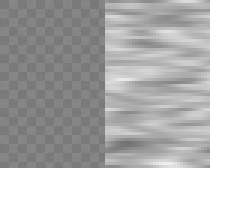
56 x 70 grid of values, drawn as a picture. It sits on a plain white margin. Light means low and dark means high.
It is made of 1 by 2 panels. Panel 1,1: middling, checkered, faint in contrast. Panel 1,2: low, streaked across.
